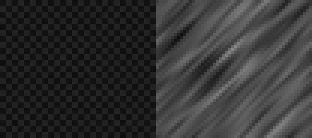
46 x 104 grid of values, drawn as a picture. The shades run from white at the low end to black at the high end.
It is made of 1 by 2 panels. Panel 1,1: very high, checkered, faint in contrast. Panel 1,2: high, slanting up to the right.
